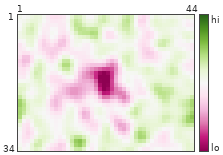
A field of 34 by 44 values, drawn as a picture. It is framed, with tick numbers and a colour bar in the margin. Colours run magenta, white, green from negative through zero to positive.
Grain: blotchy. Odd rows or columns: none. Lone odd cells: none. Dips: one, in the centre. Histogram: skewed, a long tail of low values. Ninth with the lowest average: centre.
